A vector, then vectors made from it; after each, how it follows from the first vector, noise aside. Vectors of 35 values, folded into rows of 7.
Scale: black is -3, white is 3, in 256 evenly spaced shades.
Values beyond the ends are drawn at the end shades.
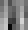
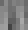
shrunk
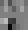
partly zeroed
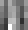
negated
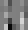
partly zeroed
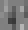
partly zeroed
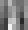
negated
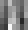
negated
